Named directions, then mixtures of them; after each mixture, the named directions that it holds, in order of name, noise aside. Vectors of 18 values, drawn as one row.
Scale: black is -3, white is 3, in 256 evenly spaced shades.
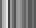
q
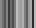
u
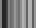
q, u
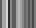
q, u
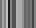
q, u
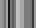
q, u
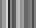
q, u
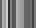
q, u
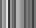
q, u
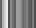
q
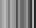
q, u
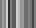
q, u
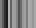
q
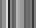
q, u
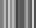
u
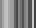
q, u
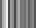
q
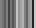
u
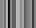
q, u
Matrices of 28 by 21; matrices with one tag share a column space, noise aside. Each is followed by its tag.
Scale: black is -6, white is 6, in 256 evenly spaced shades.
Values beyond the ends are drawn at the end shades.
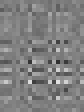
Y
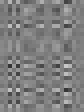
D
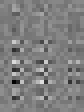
Y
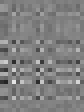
Y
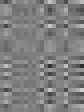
D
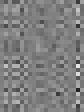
D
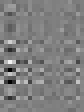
Y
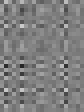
D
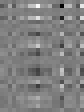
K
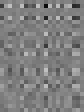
K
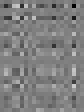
K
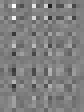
K
